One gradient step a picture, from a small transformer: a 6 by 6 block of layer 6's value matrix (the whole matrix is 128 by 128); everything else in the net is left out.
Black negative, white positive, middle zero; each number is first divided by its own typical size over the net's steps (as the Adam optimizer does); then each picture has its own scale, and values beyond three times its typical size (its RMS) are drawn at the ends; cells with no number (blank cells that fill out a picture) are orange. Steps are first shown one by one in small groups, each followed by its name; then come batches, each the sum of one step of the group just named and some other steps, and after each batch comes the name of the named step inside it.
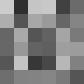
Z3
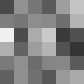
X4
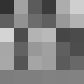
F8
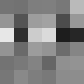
F8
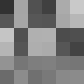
F8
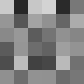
Z3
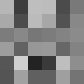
Z3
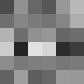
F8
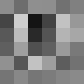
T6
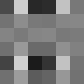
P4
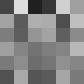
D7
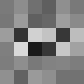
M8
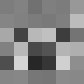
D7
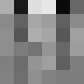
M8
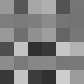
T6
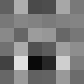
P4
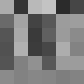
T6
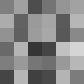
D7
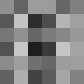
T6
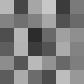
T6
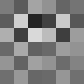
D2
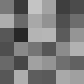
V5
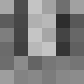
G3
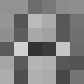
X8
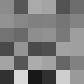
V5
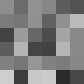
X8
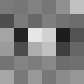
G3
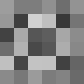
X8
